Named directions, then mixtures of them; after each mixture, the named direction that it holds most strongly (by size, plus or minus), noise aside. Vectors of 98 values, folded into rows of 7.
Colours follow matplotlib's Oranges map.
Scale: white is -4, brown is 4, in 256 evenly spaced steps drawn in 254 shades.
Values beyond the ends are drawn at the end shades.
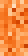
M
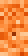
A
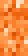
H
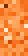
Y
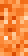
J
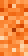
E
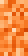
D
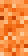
J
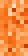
M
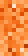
M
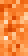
J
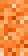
J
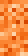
A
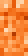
H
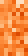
D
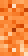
E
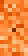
E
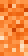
E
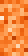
J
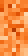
E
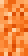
D
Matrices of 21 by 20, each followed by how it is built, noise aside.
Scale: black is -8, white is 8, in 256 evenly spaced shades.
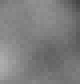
smooth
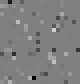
sparse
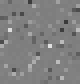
sparse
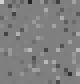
sparse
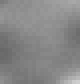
smooth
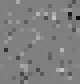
sparse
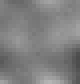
smooth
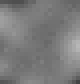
smooth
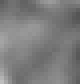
smooth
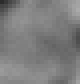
smooth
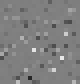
sparse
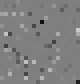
sparse
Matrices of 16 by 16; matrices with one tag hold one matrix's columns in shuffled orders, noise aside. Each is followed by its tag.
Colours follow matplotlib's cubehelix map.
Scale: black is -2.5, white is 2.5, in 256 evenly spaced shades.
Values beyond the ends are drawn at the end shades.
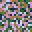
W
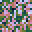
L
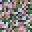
W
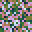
W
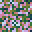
W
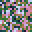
L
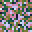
W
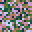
W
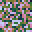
W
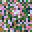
L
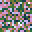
W
